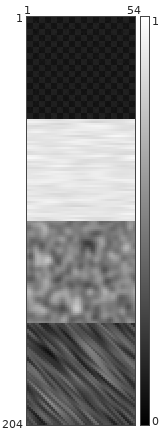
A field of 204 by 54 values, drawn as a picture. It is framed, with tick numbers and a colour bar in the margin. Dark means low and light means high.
It is made of 4 by 1 panels. Panel 1,1: very low, checkered, faint in contrast. Panel 2,1: very high, streaked across, faint in contrast. Panel 3,1: middling, blotchy. Panel 4,1: low, slanting down to the right.
